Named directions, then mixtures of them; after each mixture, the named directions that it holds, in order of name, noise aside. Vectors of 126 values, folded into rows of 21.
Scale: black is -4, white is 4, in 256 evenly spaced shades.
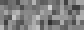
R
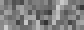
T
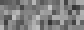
R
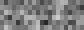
R, T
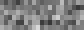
R, T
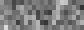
T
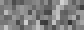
T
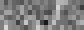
T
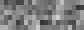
R, T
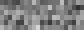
R, T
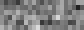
R, T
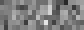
R, T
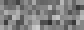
R, T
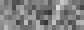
T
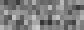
R, T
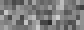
R, T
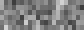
T
